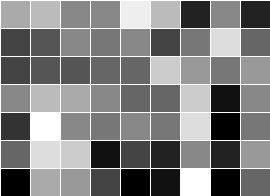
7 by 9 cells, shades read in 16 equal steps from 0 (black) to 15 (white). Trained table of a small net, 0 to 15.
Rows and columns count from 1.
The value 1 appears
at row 4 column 8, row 6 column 4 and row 7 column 6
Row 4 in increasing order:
1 6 6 8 8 8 10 11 12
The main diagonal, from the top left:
10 5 5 8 8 2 15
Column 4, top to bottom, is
8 7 6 8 7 1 4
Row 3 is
4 5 5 6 6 12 9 7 9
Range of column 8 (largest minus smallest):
13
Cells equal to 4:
5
